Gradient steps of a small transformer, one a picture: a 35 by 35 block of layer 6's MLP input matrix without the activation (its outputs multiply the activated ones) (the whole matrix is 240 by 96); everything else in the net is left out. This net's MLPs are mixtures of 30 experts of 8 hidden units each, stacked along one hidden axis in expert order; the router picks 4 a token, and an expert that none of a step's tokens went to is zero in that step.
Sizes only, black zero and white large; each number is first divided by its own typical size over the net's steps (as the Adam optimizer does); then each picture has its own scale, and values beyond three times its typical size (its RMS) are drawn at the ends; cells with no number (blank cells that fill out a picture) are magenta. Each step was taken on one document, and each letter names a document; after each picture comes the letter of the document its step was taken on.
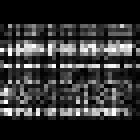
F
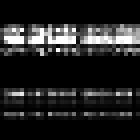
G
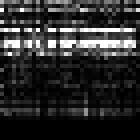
F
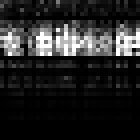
G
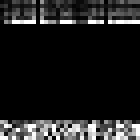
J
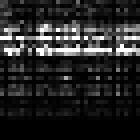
G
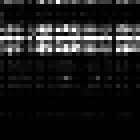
G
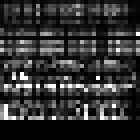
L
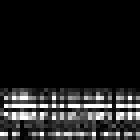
J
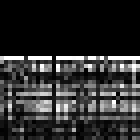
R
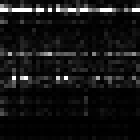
L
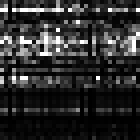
L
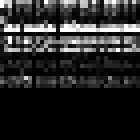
F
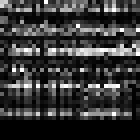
F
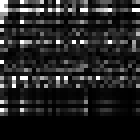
L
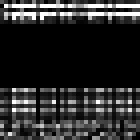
J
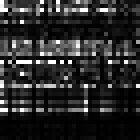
L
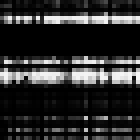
R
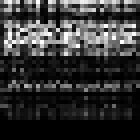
F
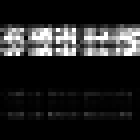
G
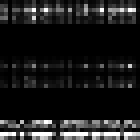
J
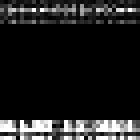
J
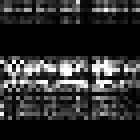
F
